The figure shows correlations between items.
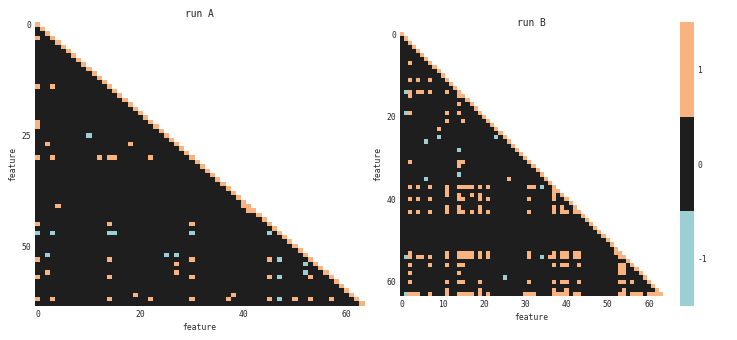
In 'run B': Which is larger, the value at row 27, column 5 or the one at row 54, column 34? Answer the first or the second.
the first
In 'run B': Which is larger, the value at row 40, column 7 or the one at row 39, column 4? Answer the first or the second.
the first
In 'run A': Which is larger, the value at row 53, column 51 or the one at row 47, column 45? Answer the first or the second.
the first
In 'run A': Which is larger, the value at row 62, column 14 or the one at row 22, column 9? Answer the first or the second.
the first
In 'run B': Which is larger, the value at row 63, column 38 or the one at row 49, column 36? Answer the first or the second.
the first
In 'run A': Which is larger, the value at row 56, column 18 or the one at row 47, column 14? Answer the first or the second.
the first
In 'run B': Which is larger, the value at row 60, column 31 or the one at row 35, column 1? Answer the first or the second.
the first
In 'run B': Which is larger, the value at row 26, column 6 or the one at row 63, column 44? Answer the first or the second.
the second
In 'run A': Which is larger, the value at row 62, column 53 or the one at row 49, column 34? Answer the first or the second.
the first
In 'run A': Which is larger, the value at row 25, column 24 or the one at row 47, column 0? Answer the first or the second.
the first
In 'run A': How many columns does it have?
64
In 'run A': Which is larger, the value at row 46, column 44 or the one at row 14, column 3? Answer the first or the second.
the second
